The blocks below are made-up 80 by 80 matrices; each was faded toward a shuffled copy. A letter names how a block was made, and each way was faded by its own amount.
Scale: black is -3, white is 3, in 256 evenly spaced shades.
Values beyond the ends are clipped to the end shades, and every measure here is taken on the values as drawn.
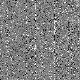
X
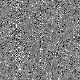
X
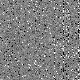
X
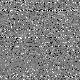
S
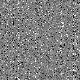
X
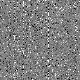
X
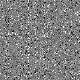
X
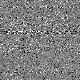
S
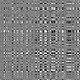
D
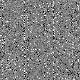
X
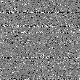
S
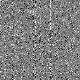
X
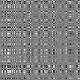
D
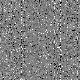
X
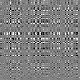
D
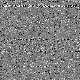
S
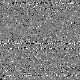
S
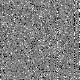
X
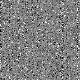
X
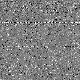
S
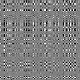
D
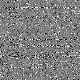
S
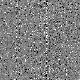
X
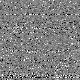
S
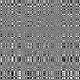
D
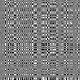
D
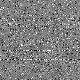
S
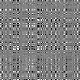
D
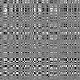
D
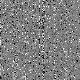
X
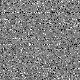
S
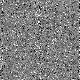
X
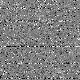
S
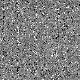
X
